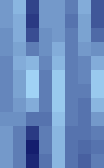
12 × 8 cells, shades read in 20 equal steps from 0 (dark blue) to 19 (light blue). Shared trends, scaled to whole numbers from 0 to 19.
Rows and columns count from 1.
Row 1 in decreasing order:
16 15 13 13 13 10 6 4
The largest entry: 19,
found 2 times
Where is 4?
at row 1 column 3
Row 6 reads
11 14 19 10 18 10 11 18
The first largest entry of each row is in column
2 2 2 5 3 3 3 5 5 5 5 5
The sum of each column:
145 158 104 129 189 116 130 141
